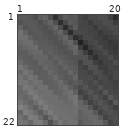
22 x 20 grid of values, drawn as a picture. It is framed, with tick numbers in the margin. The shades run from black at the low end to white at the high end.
The left part is higher, up to a seam about 60% of the way across. The top middle is the roughest part. The grain runs diagonally down to the right. The halves do not mirror each other. The field climbs toward the bottom left.
